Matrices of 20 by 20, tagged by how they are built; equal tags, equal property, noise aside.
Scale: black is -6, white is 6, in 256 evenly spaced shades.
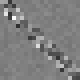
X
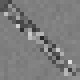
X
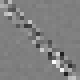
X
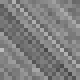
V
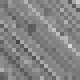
V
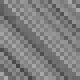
V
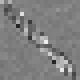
X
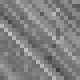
V
